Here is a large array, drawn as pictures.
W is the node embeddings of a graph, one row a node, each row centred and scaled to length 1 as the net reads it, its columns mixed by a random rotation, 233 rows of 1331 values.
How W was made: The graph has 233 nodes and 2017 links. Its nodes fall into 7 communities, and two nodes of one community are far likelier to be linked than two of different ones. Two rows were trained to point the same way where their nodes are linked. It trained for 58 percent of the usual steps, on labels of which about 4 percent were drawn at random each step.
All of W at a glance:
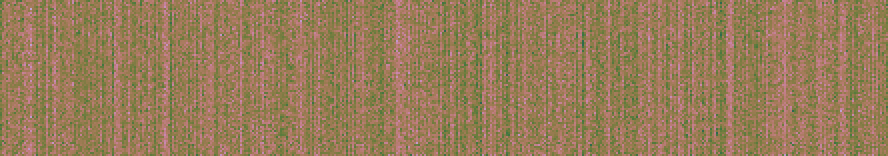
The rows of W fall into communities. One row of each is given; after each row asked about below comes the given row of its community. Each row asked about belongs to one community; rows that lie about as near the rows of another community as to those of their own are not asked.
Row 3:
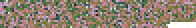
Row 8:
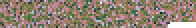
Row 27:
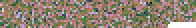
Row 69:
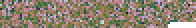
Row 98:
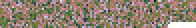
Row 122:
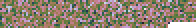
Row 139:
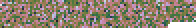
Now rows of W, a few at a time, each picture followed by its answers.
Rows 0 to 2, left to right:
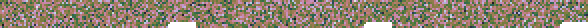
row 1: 122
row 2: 122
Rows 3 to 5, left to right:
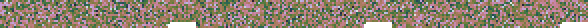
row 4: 8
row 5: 8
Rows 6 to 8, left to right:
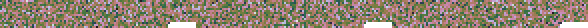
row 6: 139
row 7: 139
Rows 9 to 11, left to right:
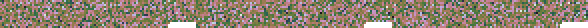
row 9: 3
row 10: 122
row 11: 3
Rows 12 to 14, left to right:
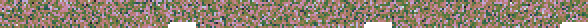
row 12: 69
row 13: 3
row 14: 122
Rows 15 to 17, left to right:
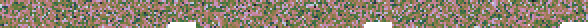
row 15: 27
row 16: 8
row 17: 139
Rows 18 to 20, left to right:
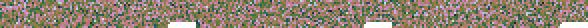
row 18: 122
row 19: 8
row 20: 27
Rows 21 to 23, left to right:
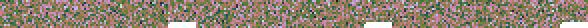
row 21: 27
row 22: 139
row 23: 98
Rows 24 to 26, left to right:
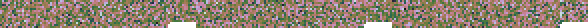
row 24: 122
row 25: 3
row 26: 69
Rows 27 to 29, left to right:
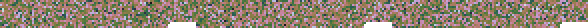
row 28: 98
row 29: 69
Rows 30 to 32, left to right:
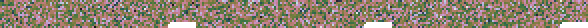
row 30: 122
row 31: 139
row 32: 3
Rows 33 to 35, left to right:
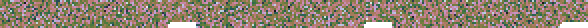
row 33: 98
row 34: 98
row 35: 27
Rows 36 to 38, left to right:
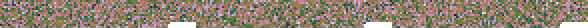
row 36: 98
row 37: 8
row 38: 27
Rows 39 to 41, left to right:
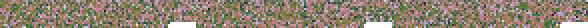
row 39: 139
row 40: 69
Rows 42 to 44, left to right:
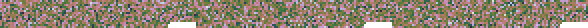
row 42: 3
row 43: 69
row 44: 98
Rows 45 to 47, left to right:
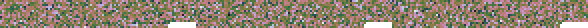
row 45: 3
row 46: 98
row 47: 122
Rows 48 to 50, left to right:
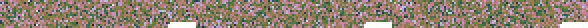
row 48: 8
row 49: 3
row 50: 98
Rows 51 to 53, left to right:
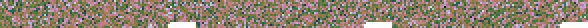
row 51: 69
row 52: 8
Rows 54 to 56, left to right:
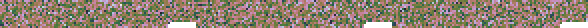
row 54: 8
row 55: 122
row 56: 8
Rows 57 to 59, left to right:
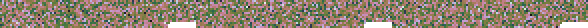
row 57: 122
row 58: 27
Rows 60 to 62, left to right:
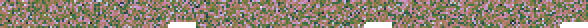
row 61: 139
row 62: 8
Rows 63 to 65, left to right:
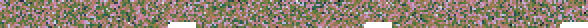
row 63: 8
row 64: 69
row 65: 139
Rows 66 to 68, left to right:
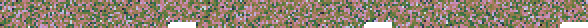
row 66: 98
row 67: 69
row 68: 122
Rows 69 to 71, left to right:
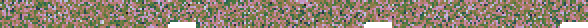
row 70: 8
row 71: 27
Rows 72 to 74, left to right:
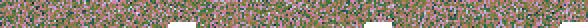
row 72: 122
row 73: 3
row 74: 27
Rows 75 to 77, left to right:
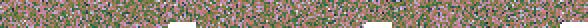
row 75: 3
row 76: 122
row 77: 69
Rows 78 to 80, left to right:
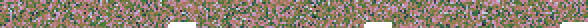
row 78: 98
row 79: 98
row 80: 8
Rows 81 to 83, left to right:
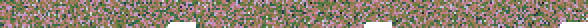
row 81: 27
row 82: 8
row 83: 27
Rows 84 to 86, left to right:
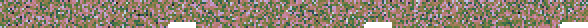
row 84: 27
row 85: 8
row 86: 69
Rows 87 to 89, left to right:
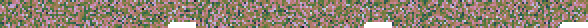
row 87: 8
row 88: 122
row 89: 98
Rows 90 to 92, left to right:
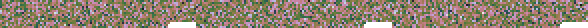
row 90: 139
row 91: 139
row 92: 27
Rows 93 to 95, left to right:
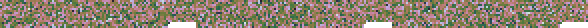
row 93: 139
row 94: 139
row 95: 122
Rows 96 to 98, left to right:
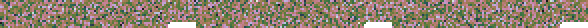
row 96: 8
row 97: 69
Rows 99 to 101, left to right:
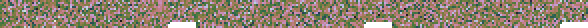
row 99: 122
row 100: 8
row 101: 69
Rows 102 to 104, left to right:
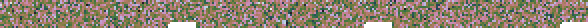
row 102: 69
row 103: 122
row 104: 69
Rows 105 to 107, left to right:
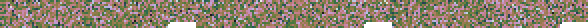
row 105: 122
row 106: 69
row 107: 122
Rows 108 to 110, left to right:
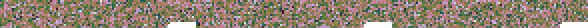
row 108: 98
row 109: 8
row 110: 122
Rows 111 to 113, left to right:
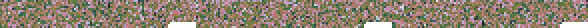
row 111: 69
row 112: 3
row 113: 8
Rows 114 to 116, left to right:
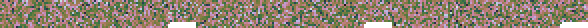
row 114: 69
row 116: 139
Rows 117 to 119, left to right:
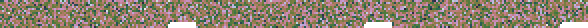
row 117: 69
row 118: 27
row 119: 69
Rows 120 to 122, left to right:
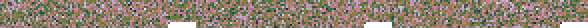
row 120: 122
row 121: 3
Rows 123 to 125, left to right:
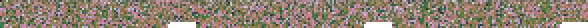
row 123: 122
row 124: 8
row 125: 98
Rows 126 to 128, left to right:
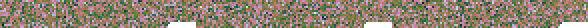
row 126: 139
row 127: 98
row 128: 139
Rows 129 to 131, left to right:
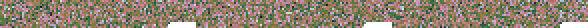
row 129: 98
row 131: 69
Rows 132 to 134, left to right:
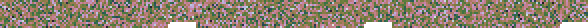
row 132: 98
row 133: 3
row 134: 27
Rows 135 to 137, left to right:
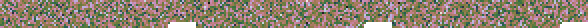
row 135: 27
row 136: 69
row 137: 8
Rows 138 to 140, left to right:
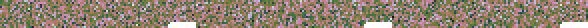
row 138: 139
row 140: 3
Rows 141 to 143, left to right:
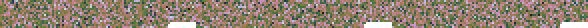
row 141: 69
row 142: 8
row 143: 27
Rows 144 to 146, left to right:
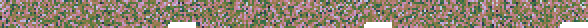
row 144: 3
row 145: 122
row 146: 139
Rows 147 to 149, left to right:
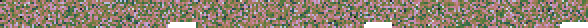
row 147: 122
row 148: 69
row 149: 98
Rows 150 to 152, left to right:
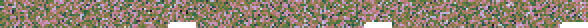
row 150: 122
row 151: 27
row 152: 8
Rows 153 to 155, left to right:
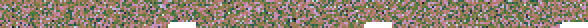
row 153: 98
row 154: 122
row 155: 139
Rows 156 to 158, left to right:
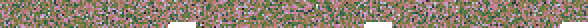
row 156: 27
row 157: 3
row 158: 139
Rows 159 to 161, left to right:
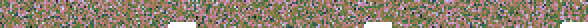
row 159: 8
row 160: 3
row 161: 69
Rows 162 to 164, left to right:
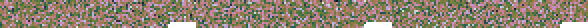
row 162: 69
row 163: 139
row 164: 98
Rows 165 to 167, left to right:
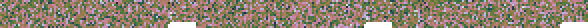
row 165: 69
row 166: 69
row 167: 122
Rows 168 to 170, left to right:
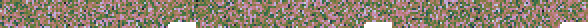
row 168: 139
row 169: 122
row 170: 139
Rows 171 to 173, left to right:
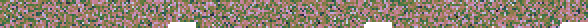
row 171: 98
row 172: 8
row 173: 27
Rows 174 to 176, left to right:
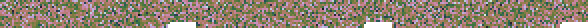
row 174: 27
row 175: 69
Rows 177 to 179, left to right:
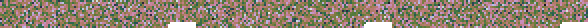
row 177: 122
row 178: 98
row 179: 3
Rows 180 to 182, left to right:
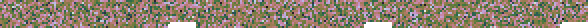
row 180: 98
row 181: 8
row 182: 3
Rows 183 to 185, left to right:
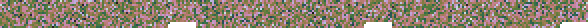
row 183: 69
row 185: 69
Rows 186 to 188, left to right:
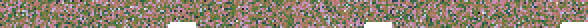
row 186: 122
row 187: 3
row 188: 27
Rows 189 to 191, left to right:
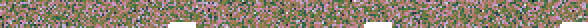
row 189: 3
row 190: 98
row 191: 139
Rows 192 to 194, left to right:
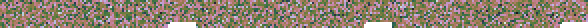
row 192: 8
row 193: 27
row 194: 8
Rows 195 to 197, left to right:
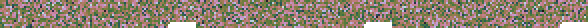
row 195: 139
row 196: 3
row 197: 98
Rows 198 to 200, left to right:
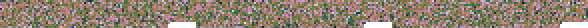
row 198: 27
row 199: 8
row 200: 3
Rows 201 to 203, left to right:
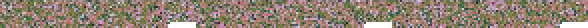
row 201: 8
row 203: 3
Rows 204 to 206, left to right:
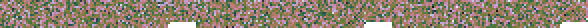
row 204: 98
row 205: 8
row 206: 139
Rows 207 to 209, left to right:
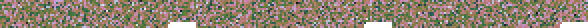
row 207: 139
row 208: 3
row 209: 8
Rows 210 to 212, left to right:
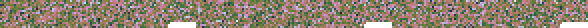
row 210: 122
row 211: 3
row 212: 27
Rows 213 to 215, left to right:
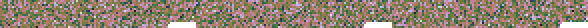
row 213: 98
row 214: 139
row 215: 139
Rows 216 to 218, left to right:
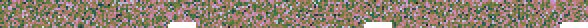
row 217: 27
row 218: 8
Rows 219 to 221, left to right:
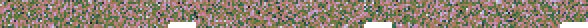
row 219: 3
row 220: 3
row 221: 8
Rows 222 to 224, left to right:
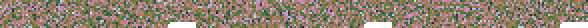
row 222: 98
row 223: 122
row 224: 27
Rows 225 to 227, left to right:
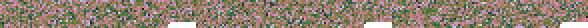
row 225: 8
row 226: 98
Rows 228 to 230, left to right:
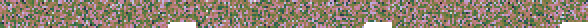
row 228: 8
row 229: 139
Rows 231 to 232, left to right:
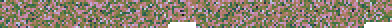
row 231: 3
